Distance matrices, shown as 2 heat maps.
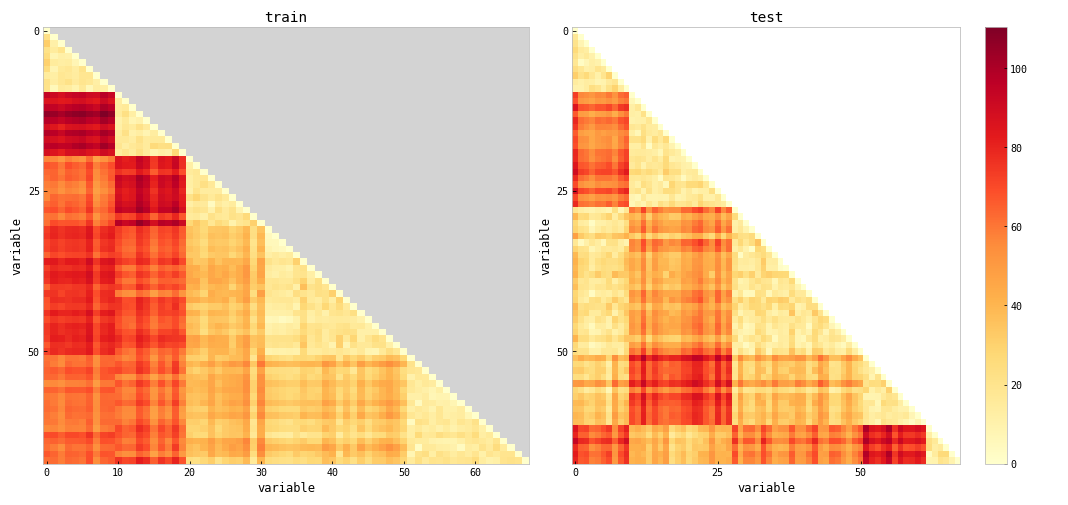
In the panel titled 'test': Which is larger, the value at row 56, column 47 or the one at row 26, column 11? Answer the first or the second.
the first
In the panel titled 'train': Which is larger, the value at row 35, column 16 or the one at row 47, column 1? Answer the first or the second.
the second
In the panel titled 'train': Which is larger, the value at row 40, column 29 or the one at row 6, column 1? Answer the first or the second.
the first
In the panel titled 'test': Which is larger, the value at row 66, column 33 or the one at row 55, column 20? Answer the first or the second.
the second
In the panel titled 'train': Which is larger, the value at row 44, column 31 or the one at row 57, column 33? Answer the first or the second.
the second
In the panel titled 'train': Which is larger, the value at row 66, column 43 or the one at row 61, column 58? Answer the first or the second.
the first
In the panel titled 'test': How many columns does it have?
68
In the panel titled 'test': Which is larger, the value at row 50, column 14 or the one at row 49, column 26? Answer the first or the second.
the first
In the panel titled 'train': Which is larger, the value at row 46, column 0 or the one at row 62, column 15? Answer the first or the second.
the first
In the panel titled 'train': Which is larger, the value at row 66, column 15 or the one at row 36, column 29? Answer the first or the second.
the first
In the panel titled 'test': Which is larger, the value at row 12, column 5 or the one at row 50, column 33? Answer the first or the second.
the first
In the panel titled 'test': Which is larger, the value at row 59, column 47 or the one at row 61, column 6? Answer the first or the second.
the first
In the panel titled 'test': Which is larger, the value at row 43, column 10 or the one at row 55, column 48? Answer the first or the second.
the second
